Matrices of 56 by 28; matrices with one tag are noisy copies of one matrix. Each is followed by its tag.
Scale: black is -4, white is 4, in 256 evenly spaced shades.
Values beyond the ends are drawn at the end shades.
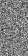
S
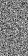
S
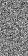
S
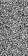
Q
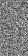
S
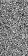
Q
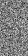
S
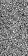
Q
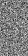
S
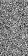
Q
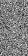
Q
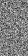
S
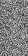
Q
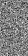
S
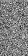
Q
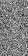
Q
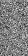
Q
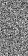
S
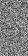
S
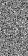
S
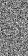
S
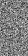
S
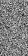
Q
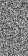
S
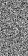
S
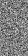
S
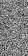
Q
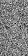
Q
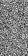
Q
